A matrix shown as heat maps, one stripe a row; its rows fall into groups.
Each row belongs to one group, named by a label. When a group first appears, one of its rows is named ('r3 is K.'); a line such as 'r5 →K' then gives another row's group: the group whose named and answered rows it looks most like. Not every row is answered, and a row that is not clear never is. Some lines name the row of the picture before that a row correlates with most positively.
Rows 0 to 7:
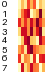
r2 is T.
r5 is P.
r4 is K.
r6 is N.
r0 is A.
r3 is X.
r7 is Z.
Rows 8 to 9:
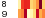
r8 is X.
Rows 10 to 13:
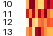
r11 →T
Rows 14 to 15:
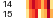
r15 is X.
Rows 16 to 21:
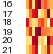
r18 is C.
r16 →P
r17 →X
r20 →K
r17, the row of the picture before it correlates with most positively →15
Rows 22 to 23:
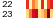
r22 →N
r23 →X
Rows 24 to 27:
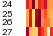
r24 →T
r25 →P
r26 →P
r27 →C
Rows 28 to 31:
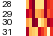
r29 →T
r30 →K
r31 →C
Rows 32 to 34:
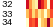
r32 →C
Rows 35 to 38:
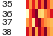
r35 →T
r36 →K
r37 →P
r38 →T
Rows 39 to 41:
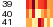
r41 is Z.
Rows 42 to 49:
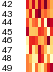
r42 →T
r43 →P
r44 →N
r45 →C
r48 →Z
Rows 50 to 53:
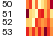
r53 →T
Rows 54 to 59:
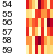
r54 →C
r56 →N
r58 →P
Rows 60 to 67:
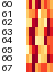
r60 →P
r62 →K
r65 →K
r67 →T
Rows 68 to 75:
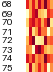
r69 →K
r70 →X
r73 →P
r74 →T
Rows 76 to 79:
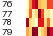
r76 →K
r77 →Z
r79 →K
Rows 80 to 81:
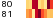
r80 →K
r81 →P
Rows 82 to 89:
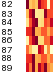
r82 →C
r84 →K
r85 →T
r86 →K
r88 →T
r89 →T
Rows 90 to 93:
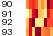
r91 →K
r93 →P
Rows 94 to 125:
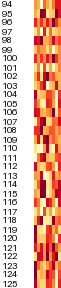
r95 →K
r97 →A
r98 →T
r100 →T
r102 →P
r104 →C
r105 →C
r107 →K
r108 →T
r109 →P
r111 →K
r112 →C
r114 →K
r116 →C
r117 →A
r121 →T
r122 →X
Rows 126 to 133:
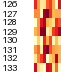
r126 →C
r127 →P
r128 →K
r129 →K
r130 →A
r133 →Z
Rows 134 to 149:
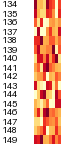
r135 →C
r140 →X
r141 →P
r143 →Z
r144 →K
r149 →T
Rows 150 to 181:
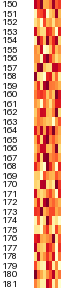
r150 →T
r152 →A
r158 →Z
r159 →P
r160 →N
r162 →X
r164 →T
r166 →X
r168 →C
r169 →A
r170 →K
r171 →C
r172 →P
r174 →Z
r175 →A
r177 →C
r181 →Z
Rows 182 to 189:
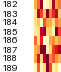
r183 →X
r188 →P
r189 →Z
